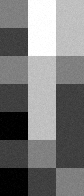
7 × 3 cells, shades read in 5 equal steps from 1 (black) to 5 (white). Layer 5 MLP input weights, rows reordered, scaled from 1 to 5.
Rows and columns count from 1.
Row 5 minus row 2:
-1 -1 -2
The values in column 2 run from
2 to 5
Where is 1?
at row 5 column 1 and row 7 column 1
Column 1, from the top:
3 2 3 2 1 2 1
